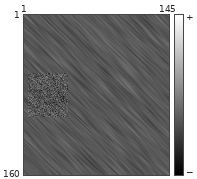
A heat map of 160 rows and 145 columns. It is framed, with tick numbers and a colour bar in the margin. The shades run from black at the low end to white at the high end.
Roughest part: middle left. Mirror symmetry: none. Histogram: heavy tails on both sides. Slope: none. Odd patch: rougher, in the middle left. Grain: diagonal, down to the right.
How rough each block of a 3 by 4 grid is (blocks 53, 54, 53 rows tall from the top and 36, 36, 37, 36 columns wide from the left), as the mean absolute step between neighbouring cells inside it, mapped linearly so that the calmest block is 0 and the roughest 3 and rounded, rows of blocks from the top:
0 0 0 0
3 1 0 0
0 0 0 0
